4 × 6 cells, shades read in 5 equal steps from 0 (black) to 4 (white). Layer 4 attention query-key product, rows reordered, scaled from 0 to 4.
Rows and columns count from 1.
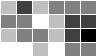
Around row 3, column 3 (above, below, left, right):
4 3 2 3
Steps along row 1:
down up down same same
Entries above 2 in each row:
2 2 2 4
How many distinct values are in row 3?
4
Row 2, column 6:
1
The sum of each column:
12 9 12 12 6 5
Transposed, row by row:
3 2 3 4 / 1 2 2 4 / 3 4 2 3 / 2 3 3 4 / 2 1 1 2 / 2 1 0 2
